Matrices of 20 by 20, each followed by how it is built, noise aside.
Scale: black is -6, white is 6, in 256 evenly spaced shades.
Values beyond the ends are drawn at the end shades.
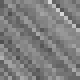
Toeplitz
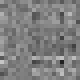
low rank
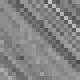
Toeplitz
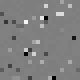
sparse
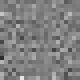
low rank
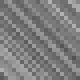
Toeplitz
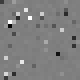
sparse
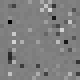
sparse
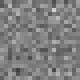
low rank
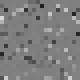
sparse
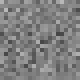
low rank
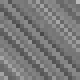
Toeplitz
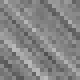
Toeplitz
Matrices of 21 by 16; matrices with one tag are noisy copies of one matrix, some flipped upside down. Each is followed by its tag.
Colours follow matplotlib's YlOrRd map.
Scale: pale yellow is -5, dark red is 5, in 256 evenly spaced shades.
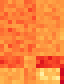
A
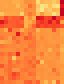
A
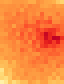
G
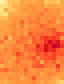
G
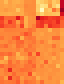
A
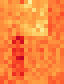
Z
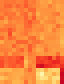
A
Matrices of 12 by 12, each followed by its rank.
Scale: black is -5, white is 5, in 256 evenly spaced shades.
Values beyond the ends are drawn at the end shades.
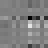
one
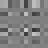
one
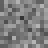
full rank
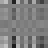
one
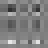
one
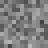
full rank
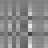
one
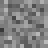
full rank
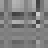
one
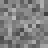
full rank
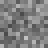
full rank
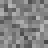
full rank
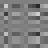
one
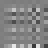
one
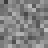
full rank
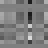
one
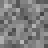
full rank
